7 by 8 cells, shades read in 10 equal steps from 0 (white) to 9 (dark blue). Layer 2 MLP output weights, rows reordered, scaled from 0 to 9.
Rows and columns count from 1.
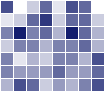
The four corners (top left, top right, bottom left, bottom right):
7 0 3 7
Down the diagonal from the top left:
7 2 5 3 5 4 5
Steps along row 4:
up same down up same up down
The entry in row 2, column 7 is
6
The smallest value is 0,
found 2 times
